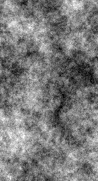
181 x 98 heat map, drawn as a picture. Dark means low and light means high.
No row or column stands out. The middle right is the ninth with the lowest average. There are no regular stripes. Neither half mirrors the other. The values follow a bell shape. The bottom left is the ninth with the highest average.
